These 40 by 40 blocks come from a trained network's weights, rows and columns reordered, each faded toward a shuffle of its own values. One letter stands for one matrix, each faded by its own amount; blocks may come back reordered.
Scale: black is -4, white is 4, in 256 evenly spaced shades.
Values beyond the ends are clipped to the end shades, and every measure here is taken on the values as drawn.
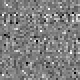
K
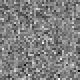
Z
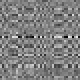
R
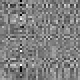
R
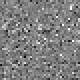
K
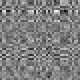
R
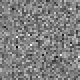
Z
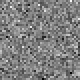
Z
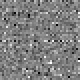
K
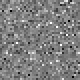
K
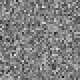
Z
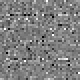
K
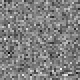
Z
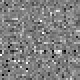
K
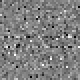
K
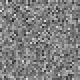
Z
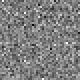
Z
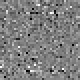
K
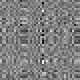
R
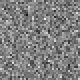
Z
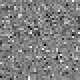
K
